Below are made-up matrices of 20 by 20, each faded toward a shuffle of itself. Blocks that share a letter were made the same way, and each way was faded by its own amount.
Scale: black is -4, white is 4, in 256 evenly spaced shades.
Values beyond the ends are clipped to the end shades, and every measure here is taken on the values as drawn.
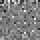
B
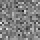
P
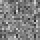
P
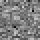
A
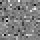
B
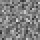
P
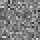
P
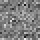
P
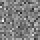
P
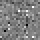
B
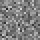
P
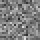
P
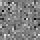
B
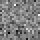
A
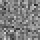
P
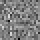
P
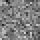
P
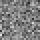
P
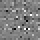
B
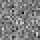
A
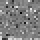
B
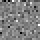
B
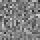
A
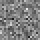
P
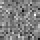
A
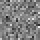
A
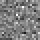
A
